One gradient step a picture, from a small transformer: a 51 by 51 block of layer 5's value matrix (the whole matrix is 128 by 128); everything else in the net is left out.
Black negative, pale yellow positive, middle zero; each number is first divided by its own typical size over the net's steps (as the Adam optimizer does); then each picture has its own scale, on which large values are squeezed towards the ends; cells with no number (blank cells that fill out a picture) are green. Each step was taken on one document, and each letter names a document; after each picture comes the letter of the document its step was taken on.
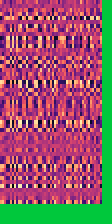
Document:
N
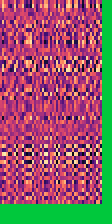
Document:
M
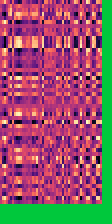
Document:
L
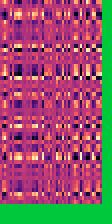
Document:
L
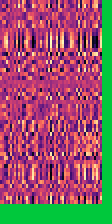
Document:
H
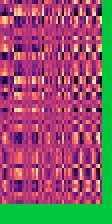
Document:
L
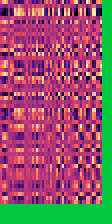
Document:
L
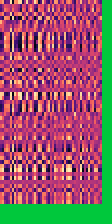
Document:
N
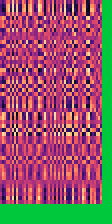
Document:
N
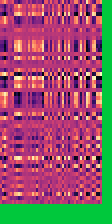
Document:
L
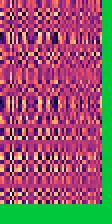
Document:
N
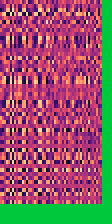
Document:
N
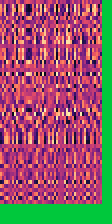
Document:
M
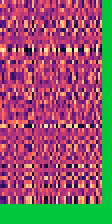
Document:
M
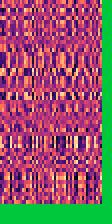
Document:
M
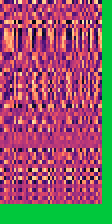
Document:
M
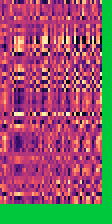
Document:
L
